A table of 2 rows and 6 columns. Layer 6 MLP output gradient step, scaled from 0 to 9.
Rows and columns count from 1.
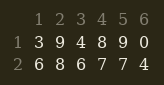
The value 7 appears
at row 2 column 4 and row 2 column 5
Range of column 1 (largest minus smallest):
3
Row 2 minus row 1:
3 -1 2 -1 -2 4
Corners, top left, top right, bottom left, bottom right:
3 0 6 4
